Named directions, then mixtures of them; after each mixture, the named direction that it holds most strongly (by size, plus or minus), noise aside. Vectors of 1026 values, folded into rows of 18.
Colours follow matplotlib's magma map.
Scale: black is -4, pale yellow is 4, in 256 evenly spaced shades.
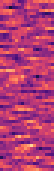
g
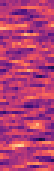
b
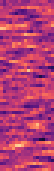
b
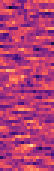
g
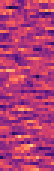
g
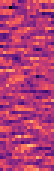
g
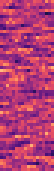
g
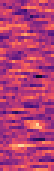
b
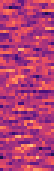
g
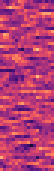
g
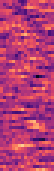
b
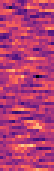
g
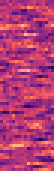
b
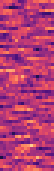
g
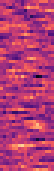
b
